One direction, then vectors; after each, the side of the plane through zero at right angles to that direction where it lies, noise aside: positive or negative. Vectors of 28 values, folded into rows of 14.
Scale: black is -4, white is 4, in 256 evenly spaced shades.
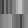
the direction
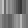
negative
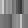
negative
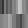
positive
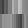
positive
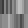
positive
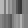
negative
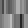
positive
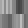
negative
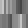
negative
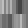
negative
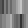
positive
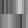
positive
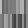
positive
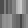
positive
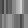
positive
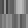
positive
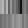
negative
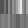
positive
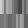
negative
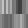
negative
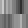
negative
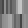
positive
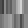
positive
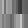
negative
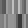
positive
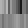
negative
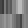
positive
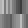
negative
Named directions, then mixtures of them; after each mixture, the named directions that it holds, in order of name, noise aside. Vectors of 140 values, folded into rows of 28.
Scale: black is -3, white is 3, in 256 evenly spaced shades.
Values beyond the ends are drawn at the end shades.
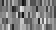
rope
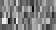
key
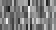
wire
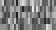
key, rope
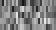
key, rope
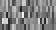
key, rope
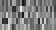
key, rope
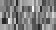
key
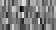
rope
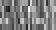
wire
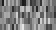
key, rope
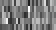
key, wire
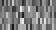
rope, wire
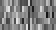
key, wire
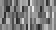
key, wire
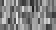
key, rope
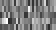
key, wire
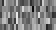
key, rope
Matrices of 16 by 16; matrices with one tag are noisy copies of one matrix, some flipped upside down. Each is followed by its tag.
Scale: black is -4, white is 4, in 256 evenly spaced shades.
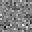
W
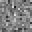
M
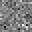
W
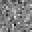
M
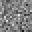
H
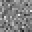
H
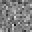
M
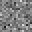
W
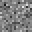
W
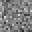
H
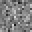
M
